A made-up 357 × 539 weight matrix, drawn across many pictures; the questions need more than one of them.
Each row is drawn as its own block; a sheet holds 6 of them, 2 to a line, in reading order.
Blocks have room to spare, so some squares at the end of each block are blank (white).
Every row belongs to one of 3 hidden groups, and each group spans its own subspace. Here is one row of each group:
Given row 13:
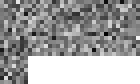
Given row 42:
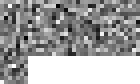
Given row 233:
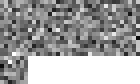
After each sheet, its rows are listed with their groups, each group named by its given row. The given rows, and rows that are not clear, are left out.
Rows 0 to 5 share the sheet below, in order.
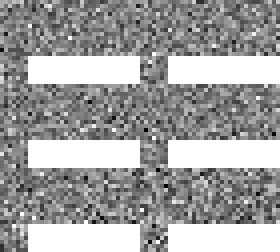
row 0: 42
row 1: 233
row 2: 233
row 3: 233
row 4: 233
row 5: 13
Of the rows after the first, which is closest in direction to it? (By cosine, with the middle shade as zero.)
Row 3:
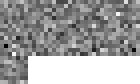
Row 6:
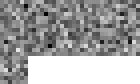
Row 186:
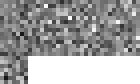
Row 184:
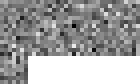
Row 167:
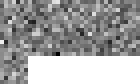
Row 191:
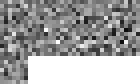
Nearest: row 184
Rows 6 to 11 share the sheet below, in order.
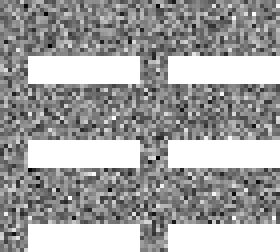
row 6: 42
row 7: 42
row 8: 233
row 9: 13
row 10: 42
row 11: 233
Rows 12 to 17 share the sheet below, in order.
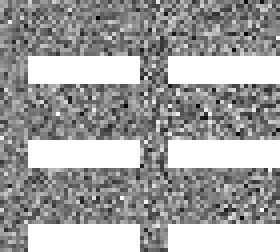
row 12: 13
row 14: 13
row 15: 42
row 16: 13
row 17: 233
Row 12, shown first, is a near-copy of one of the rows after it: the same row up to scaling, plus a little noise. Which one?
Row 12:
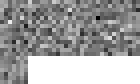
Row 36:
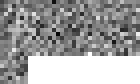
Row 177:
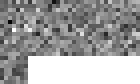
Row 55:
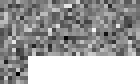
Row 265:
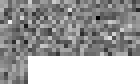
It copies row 265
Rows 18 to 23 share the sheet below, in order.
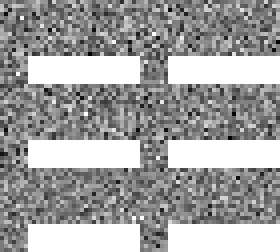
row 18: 13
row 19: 233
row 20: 42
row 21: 13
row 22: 233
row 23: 42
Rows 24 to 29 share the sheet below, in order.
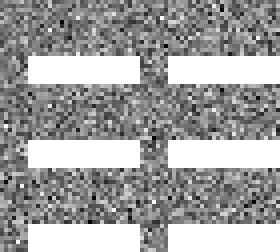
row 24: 13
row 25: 13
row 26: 42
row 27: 233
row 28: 13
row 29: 233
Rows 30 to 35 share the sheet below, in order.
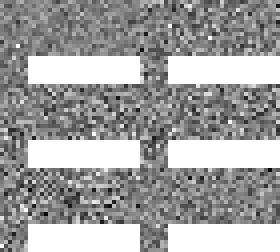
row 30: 13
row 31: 42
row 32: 233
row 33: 233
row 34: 13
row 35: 42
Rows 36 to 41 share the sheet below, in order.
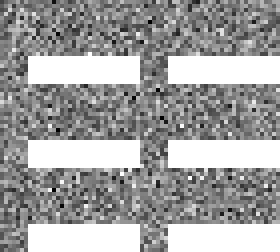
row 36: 13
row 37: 13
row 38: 42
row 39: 42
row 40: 42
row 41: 42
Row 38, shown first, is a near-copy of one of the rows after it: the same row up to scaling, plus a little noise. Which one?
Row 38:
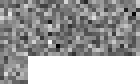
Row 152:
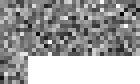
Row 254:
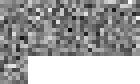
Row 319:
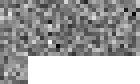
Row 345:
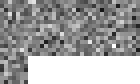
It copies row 319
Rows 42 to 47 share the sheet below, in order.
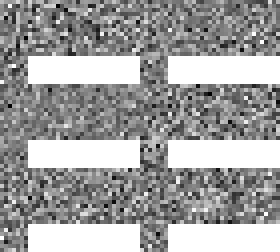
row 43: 233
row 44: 13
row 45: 233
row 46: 233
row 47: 13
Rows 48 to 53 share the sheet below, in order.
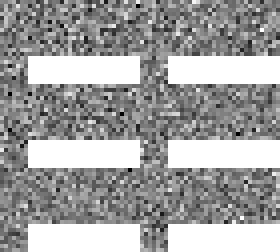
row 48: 42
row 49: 13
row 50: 233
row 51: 42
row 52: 42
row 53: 233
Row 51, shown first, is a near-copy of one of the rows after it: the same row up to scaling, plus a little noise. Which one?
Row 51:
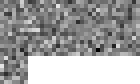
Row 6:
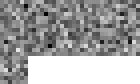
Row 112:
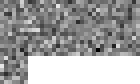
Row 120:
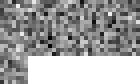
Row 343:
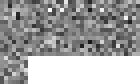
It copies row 112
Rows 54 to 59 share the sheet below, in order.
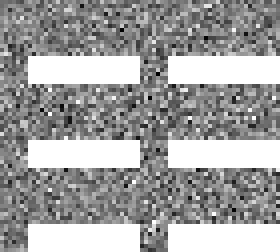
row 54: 233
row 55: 13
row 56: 13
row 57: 42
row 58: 42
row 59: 233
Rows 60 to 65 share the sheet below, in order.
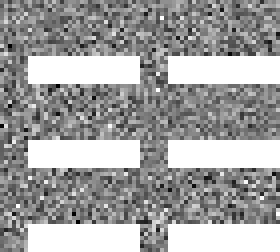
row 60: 233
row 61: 13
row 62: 13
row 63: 42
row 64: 233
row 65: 233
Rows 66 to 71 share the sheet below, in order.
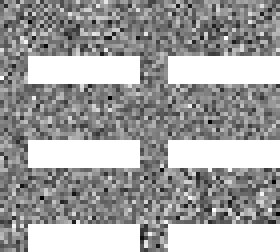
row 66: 13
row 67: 42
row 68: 42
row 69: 42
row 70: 233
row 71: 42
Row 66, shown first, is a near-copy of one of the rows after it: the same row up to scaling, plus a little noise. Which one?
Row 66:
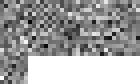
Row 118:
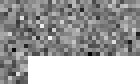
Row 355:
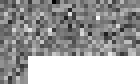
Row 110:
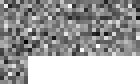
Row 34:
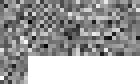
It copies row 34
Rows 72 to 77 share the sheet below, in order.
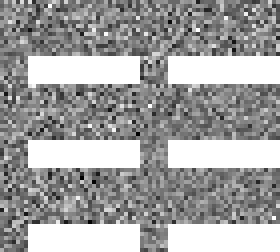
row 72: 13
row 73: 233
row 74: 42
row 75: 13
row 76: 13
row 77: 233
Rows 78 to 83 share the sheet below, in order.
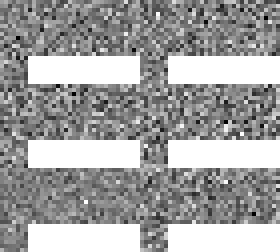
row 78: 233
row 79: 42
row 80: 42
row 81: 233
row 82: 233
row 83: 42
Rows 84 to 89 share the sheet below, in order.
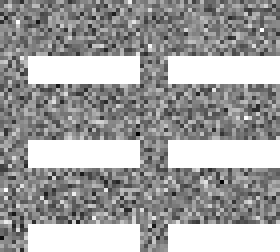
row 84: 13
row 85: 233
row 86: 42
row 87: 13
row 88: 233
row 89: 13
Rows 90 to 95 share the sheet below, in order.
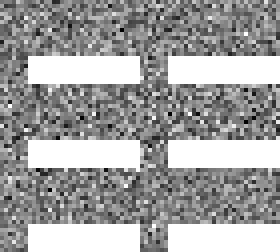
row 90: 13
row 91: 13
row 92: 13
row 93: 233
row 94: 42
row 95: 233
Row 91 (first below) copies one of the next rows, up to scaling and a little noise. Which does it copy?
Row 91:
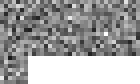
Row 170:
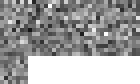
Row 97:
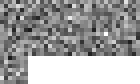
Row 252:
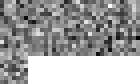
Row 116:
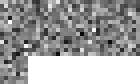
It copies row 97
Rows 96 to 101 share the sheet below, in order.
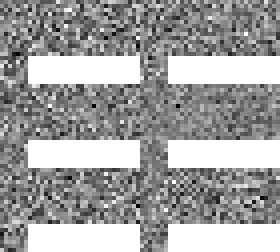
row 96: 233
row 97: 13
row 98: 42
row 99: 13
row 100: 233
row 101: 13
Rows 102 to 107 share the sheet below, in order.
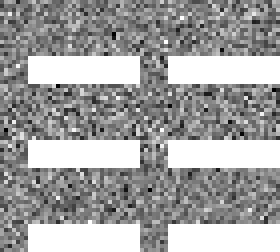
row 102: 42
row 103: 13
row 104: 233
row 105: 233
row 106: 13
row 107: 13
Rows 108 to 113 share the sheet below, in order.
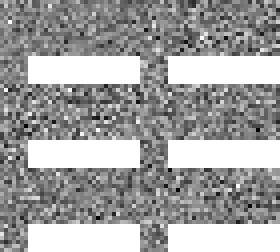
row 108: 13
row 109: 42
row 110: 13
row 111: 42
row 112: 42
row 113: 13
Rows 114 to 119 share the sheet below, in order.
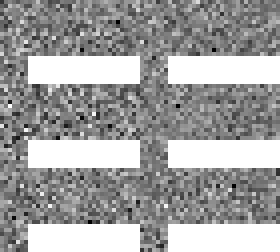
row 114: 13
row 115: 13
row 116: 13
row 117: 13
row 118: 13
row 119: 42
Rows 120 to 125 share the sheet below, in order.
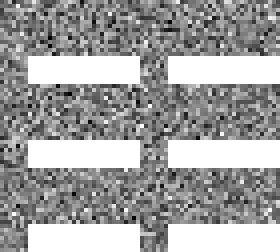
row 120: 42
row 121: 42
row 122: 233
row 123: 13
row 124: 233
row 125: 13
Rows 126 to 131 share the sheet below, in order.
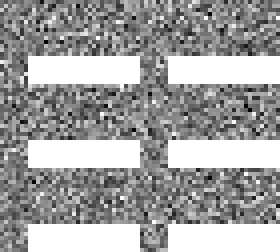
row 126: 42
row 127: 13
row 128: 42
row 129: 233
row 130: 13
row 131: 233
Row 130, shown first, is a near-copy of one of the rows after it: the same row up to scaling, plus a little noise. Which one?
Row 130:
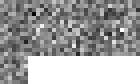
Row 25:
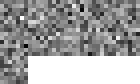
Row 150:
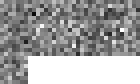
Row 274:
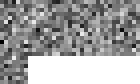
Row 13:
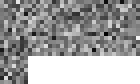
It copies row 150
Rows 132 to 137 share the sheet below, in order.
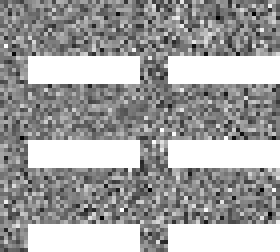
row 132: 233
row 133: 13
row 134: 42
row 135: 233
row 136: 233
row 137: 13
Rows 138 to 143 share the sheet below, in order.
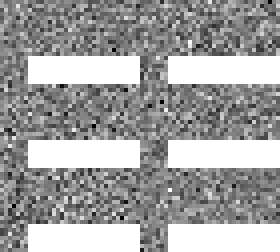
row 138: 42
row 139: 42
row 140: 233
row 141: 13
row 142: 13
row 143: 42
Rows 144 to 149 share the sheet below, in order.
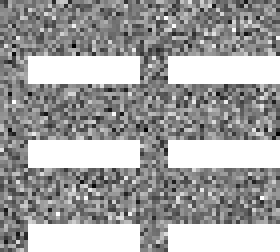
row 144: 233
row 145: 13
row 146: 233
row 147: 42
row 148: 42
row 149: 13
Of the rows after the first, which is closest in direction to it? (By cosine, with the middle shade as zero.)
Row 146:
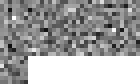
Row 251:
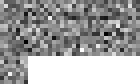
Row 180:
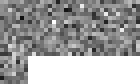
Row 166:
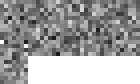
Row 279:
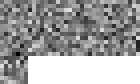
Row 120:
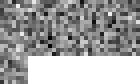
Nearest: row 279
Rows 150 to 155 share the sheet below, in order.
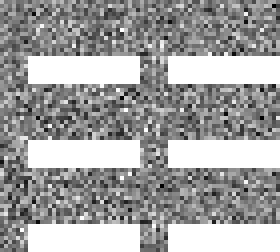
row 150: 13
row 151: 233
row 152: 42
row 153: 42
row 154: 13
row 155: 233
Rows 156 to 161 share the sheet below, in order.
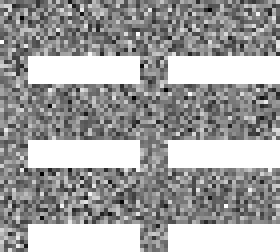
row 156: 13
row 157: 233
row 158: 42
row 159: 42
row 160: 42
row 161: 42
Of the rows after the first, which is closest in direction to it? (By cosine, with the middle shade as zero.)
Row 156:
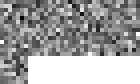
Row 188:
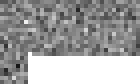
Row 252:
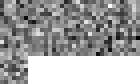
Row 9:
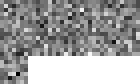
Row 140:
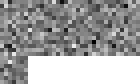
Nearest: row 9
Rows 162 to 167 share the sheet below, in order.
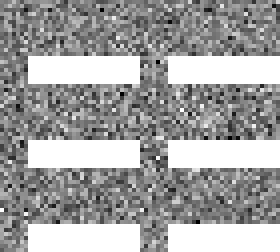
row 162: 42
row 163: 233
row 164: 13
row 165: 13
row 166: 13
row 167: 13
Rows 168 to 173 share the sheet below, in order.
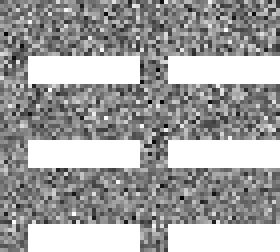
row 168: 233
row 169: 42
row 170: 13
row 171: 13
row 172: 233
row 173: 233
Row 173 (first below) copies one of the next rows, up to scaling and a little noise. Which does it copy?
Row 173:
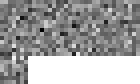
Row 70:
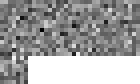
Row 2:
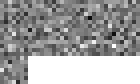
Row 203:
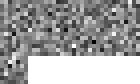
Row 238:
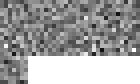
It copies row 70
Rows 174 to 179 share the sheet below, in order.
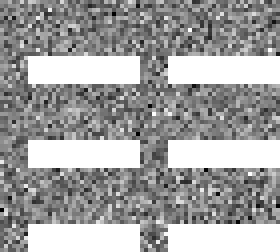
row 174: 42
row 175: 13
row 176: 42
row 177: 13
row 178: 13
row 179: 13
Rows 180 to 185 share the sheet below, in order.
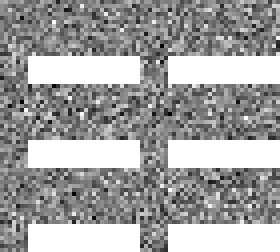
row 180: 233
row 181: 233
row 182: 13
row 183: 13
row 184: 233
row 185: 13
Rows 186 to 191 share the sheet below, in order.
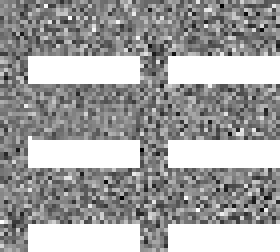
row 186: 42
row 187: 233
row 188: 42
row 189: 42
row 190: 233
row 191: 233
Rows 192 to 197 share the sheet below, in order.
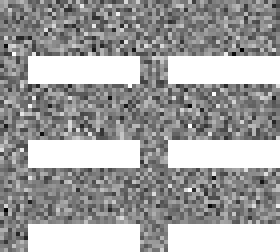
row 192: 233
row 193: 233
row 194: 42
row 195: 42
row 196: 42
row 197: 42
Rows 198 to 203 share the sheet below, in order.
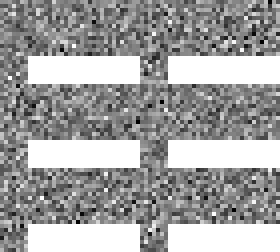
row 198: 13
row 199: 233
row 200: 13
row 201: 13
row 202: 233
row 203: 233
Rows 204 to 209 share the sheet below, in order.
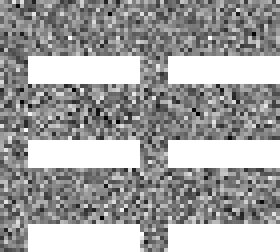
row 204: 42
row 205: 42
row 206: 13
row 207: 13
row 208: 233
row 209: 42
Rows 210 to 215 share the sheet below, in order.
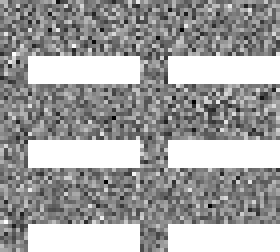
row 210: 233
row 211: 233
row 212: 233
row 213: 42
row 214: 233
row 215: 42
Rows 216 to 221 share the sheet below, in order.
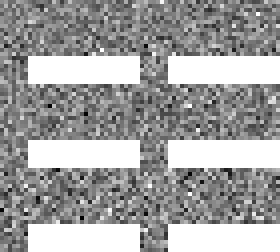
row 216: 233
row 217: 233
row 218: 42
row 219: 42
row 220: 13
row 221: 42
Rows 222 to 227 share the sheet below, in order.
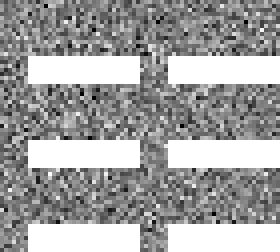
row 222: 42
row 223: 233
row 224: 13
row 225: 42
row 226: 13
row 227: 233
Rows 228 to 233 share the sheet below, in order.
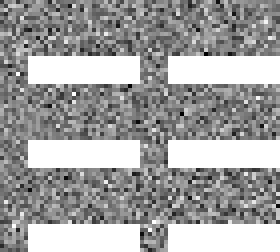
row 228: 13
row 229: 13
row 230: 42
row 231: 233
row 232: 233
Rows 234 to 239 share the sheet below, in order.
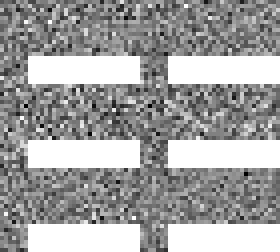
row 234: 42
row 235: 42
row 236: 42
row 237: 13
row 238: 233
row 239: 233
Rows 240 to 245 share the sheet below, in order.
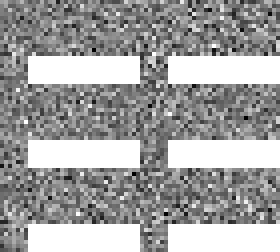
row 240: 233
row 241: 233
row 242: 42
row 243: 13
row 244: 233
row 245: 13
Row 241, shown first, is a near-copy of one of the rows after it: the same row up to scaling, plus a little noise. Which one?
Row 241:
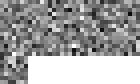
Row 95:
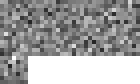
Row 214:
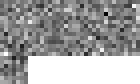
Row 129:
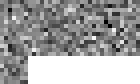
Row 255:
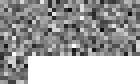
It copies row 255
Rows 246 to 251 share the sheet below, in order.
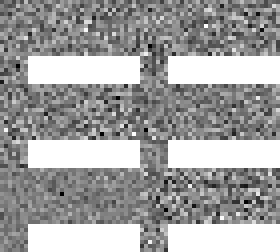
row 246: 42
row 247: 233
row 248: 233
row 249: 233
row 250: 42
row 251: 13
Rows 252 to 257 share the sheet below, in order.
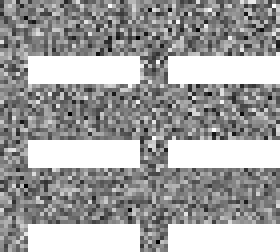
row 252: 13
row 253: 233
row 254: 42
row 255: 233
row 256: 13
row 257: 13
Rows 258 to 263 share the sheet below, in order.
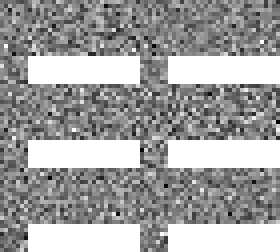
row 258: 233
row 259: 233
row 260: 233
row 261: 233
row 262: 42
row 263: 13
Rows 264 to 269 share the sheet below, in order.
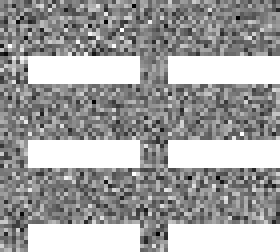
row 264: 233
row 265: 13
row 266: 42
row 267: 233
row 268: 233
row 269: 42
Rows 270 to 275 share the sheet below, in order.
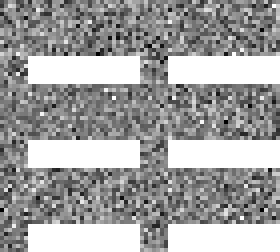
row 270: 13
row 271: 233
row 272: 233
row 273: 42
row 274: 13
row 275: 233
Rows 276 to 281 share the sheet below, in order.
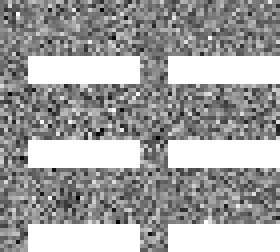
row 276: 42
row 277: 42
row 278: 42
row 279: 233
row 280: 13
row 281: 42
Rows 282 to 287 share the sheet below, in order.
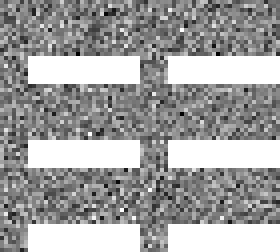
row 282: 13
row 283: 233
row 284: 42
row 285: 233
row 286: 233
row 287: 13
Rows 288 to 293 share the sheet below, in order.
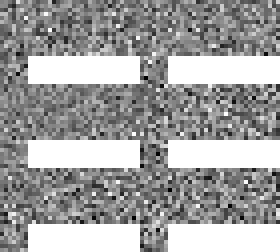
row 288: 13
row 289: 233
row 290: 233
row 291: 42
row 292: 233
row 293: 233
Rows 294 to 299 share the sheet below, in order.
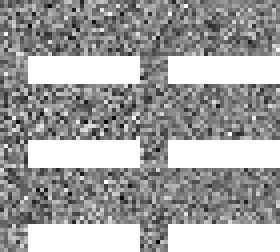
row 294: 42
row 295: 42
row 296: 233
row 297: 42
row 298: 13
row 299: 13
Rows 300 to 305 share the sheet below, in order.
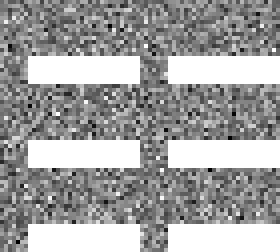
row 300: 233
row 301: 233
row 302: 233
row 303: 13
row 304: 13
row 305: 42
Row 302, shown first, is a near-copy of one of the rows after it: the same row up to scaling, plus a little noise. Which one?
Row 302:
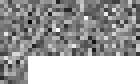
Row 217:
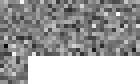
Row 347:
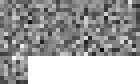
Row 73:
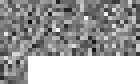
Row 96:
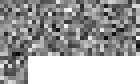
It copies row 73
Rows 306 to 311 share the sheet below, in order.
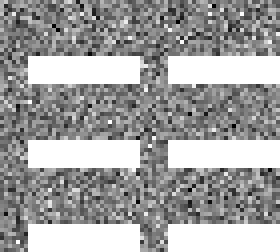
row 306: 13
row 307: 13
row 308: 13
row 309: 233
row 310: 42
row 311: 42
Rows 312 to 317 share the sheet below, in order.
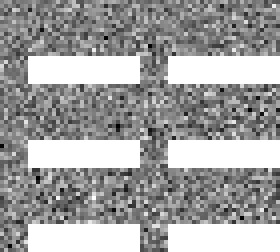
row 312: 233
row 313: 233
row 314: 42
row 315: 233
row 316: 13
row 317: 233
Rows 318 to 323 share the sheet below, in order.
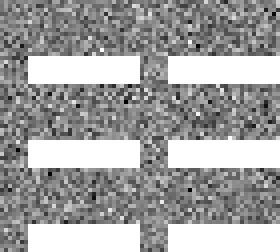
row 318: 233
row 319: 42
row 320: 42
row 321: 13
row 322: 13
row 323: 42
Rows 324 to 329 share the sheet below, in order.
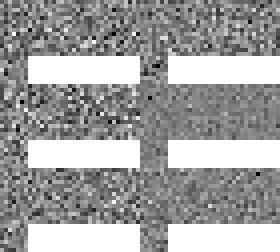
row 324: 233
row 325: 42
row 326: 13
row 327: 42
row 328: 233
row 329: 42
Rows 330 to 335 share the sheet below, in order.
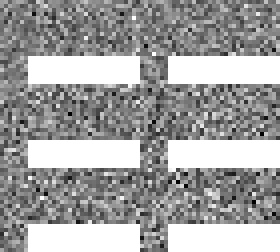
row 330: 42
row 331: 233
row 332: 42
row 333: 13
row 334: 233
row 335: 42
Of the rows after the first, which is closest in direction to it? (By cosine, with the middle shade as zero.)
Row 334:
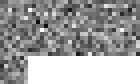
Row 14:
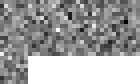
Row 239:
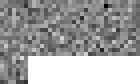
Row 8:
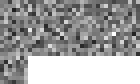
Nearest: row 8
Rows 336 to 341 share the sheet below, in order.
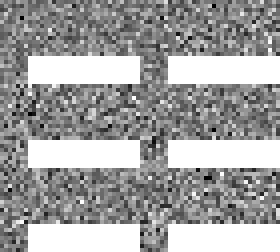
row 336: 13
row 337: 13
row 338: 13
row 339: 233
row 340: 13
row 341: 233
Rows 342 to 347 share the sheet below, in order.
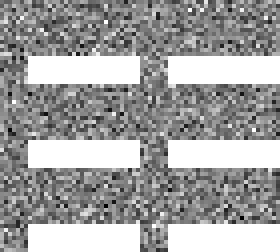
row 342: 233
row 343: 42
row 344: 233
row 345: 42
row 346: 233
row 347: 233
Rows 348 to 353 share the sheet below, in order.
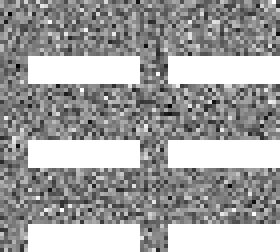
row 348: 42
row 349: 42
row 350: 233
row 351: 42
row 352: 42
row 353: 233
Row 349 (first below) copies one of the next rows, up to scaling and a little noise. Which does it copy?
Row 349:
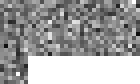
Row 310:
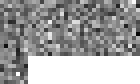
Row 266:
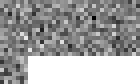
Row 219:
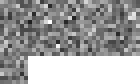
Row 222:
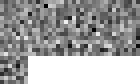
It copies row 310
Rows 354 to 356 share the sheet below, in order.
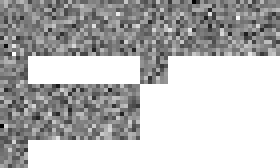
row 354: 233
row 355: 13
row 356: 13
